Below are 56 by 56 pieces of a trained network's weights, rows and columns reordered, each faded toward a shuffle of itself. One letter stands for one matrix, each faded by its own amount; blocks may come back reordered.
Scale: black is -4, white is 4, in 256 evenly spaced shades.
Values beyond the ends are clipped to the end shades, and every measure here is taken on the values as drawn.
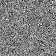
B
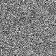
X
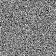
B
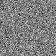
X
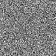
X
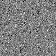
B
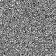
X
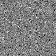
B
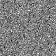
B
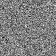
X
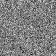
X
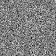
X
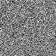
X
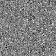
B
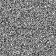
X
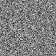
X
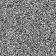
X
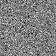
B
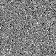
B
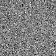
B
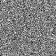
X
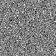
B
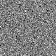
B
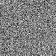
X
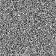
B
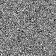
B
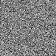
X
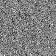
B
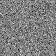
B
